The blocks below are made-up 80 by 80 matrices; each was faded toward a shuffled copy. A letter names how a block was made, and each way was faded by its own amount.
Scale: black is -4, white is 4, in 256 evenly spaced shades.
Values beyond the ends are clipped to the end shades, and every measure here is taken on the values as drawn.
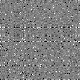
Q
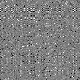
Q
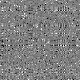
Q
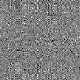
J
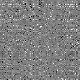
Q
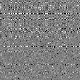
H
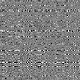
H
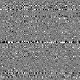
H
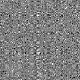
J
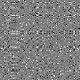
Q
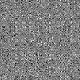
J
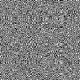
J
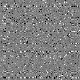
Q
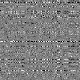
H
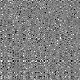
Q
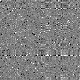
Q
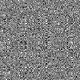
J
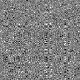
J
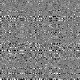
H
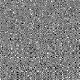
J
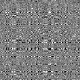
H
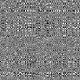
H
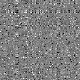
Q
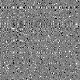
Q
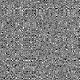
J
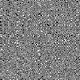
J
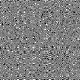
Q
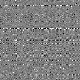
H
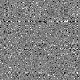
Q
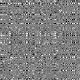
H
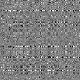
H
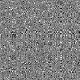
J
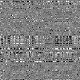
H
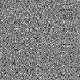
J
